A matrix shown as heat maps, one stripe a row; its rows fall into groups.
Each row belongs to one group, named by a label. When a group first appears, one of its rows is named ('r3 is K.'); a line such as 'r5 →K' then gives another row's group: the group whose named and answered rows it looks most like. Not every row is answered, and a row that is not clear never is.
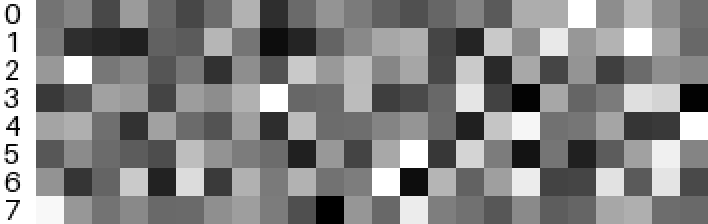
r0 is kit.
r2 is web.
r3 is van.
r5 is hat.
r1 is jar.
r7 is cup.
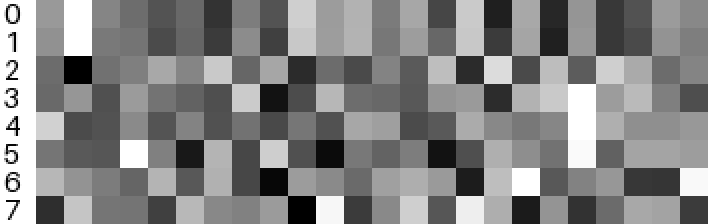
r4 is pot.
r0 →web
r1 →web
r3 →kit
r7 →hat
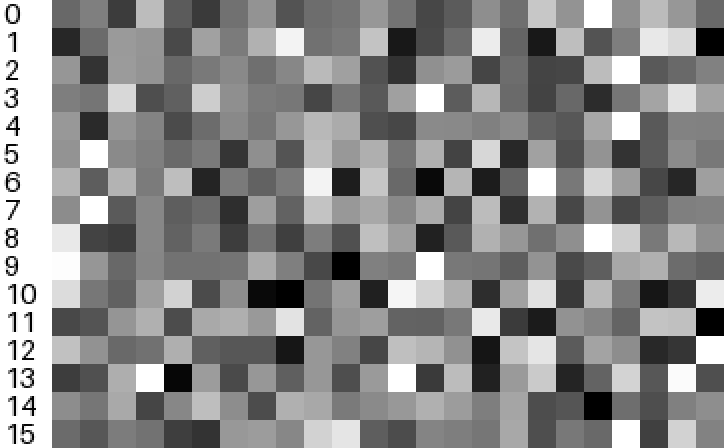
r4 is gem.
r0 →kit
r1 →van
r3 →hat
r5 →web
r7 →web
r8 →pot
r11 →van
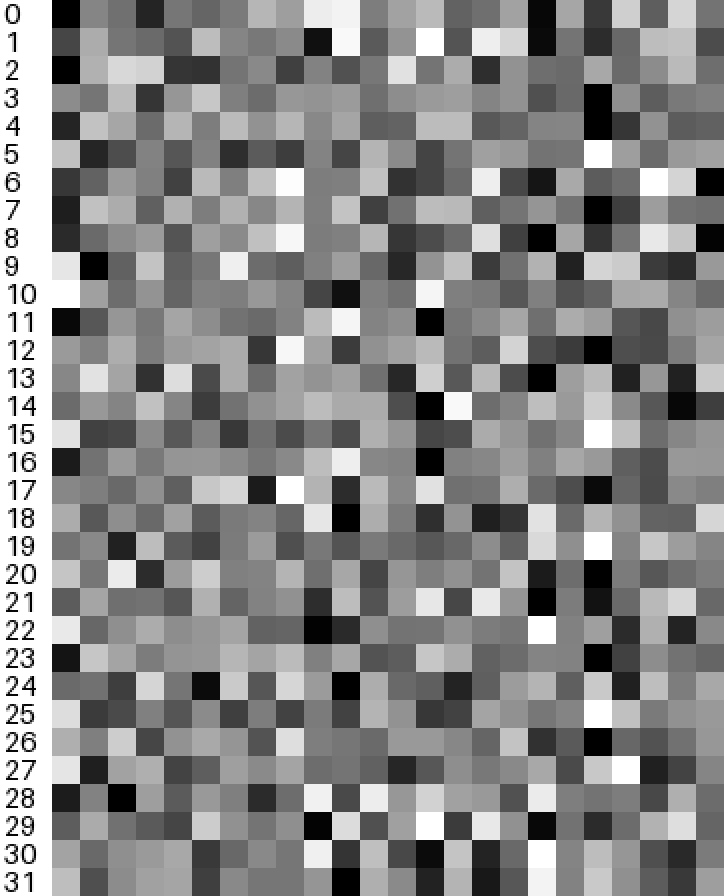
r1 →hat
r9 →gem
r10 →cup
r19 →kit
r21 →hat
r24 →kit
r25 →pot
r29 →hat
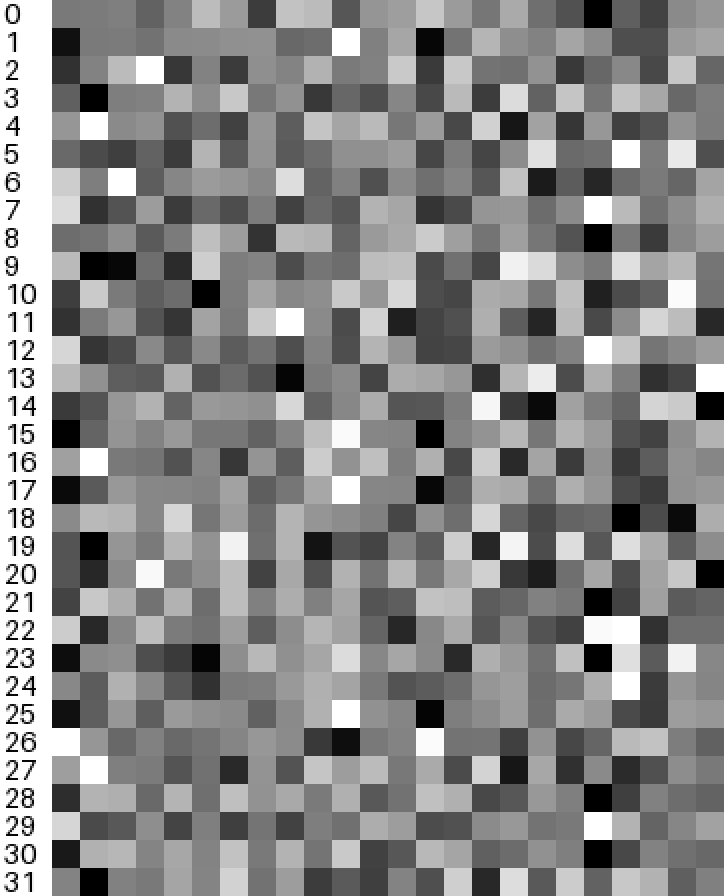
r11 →van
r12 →pot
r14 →van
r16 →web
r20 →van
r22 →gem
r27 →web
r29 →pot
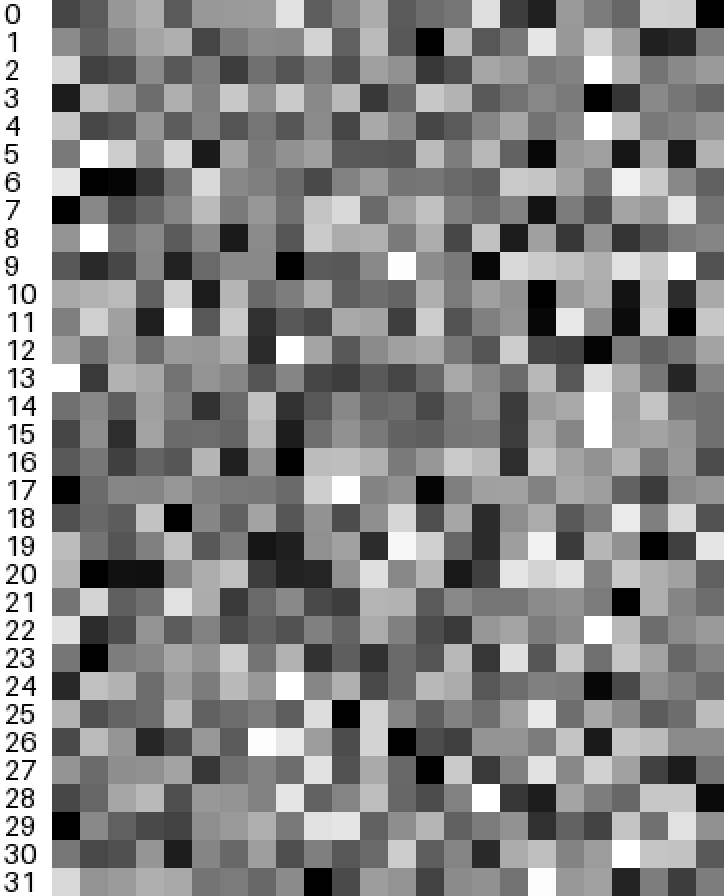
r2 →pot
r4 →pot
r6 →jar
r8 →web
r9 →jar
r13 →gem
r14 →kit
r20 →jar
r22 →pot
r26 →van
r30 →jar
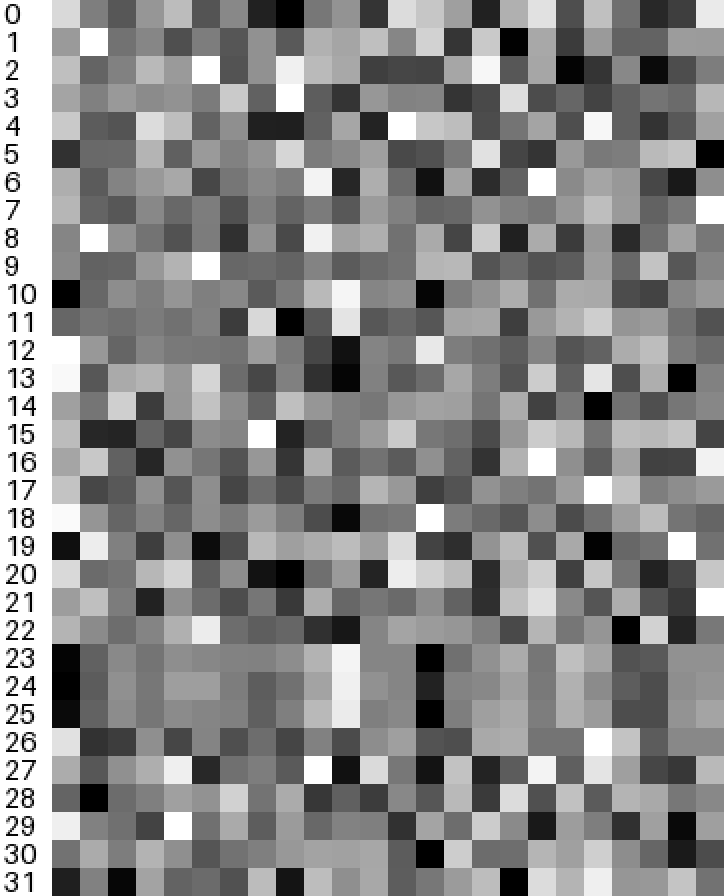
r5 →van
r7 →pot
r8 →web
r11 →kit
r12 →cup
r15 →jar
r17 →pot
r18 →cup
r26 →pot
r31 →kit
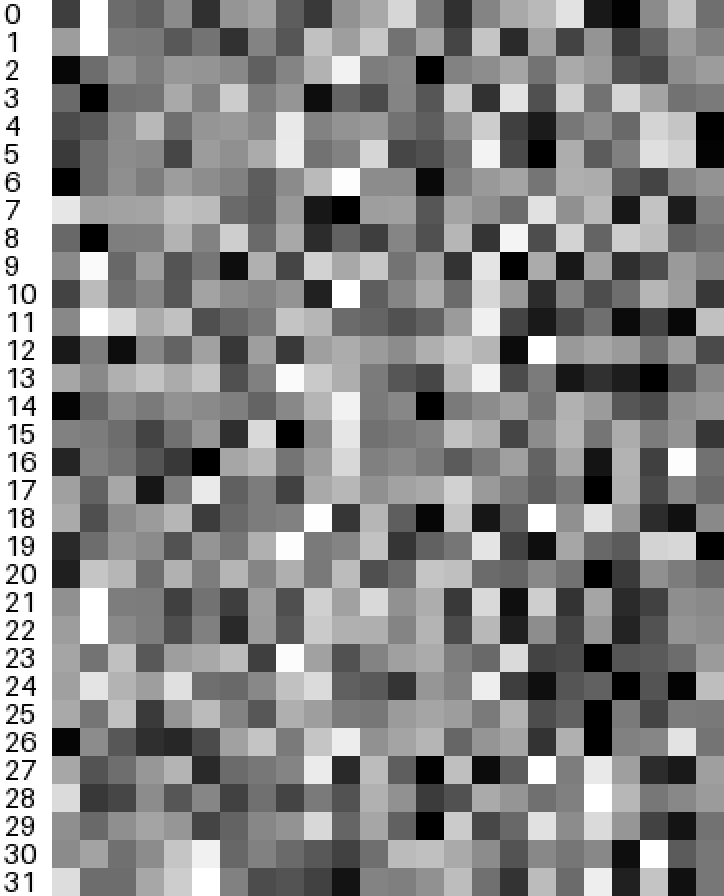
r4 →van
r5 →van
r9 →web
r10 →hat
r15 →kit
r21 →web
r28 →pot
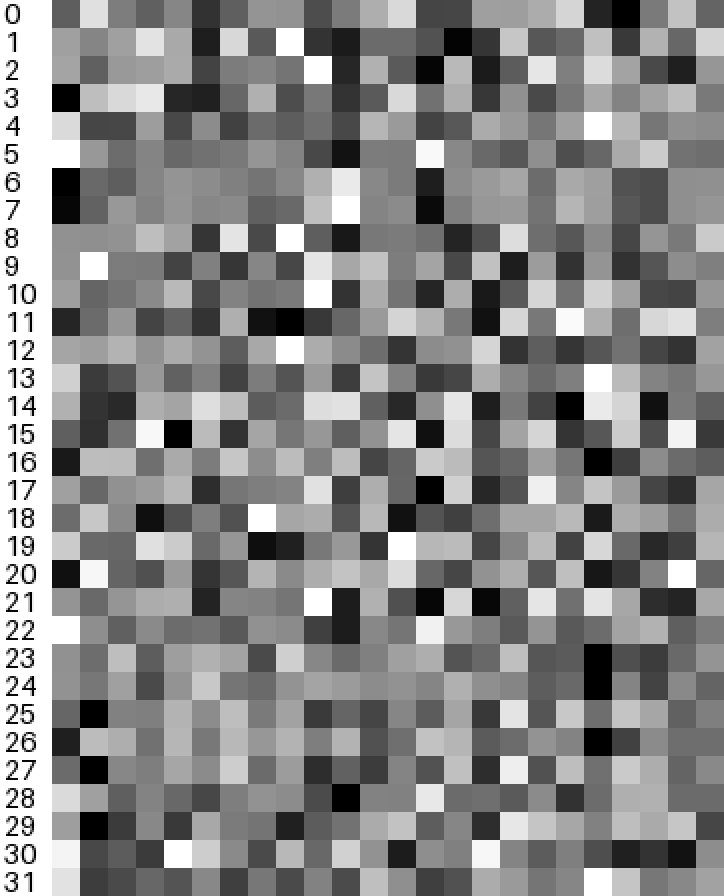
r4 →pot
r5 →cup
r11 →jar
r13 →pot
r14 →gem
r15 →jar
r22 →cup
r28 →cup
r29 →jar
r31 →pot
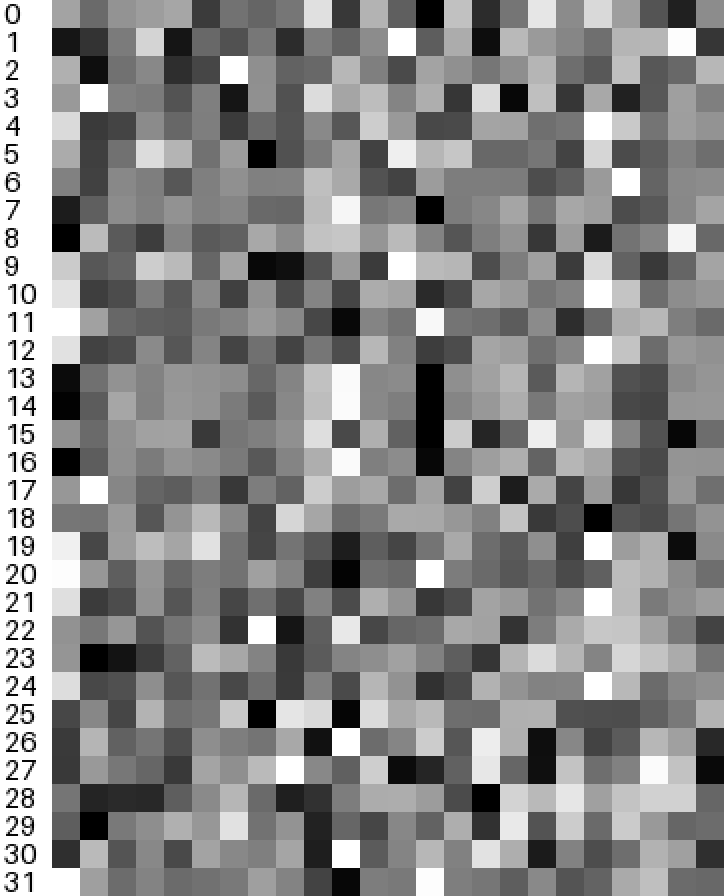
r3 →web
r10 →pot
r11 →cup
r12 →pot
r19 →gem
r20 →cup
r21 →pot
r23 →jar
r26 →hat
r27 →van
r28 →jar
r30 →hat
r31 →cup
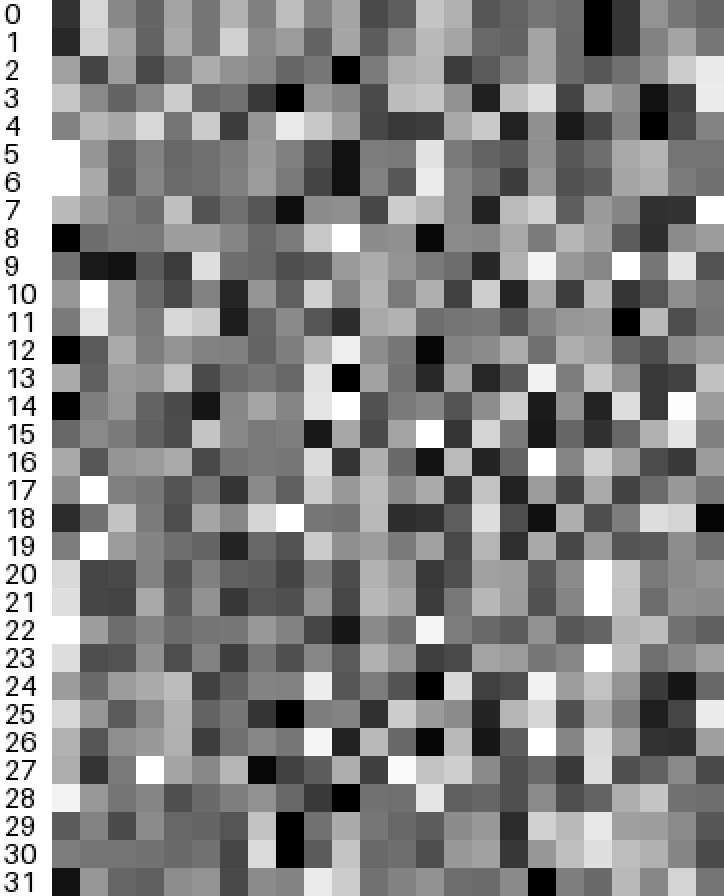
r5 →cup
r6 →cup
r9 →jar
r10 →web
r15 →hat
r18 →van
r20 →pot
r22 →cup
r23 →pot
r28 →cup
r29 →kit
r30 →kit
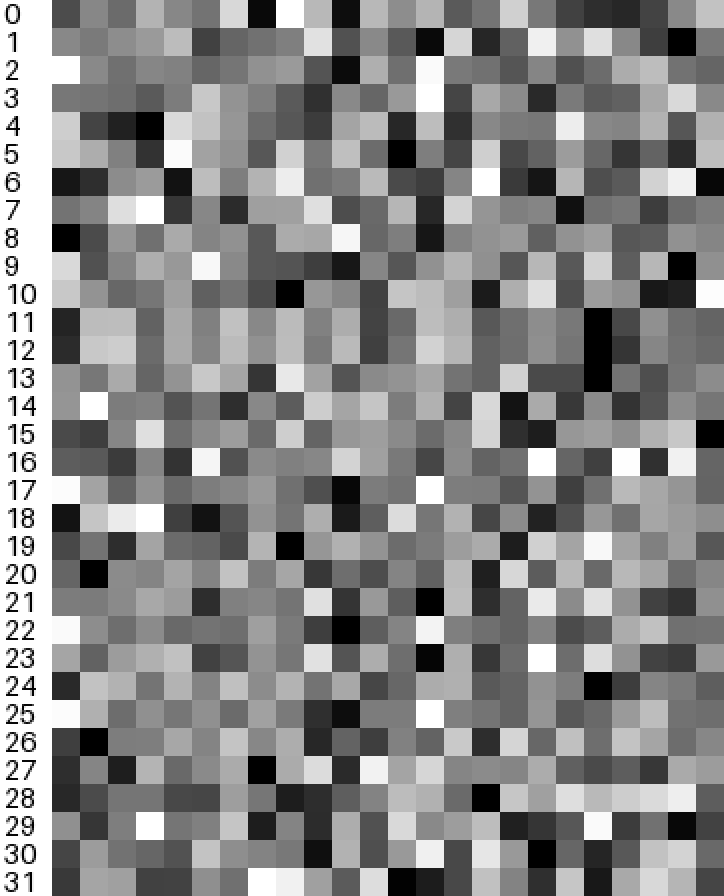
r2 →cup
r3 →hat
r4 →jar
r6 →van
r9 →gem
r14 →web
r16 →jar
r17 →cup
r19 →kit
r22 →cup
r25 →cup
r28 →jar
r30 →hat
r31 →van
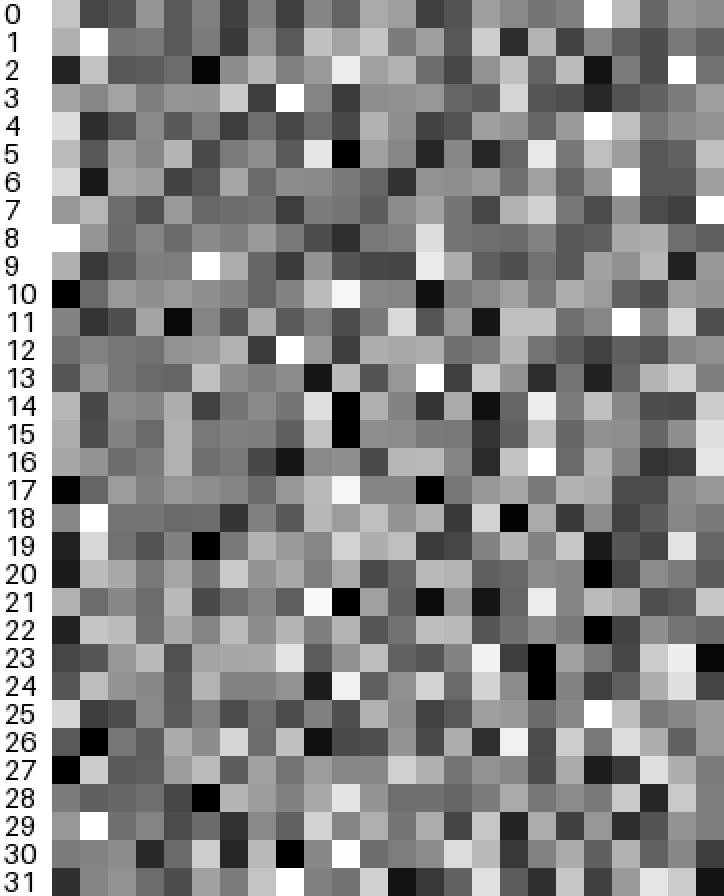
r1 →web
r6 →gem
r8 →cup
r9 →gem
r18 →web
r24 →hat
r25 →pot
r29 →web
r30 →kit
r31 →van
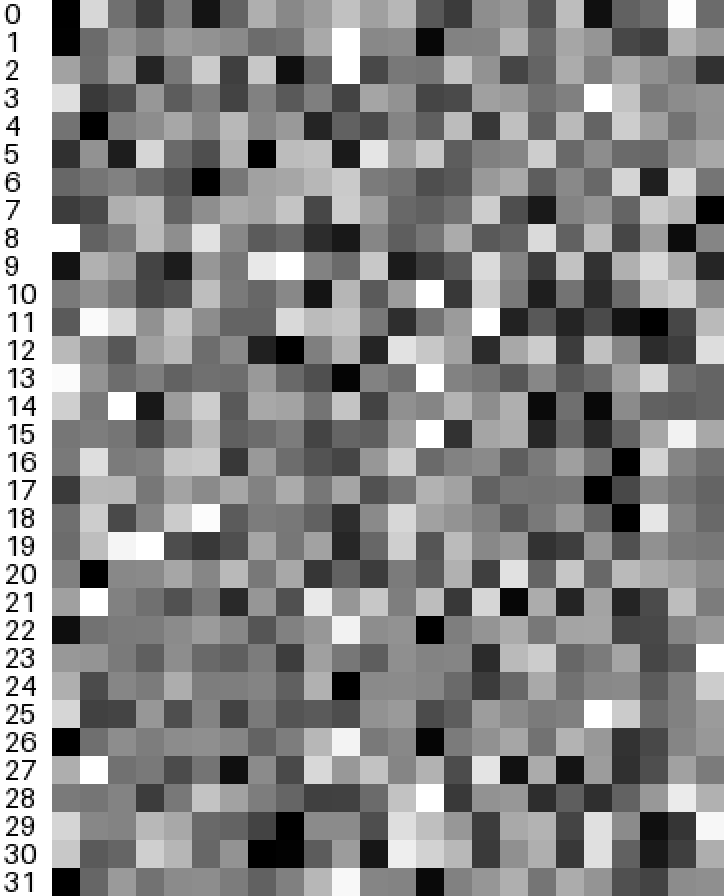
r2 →kit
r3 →pot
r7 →van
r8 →gem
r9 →van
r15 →hat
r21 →web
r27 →web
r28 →hat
